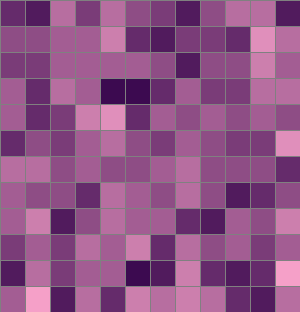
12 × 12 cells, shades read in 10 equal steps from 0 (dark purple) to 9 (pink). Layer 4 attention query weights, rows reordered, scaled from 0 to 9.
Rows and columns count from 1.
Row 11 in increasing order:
0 1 1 1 2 2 3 5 5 6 7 9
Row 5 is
5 2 3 7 8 2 5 4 5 4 5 4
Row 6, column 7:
3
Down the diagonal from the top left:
2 4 5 5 8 4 5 6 1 5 2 6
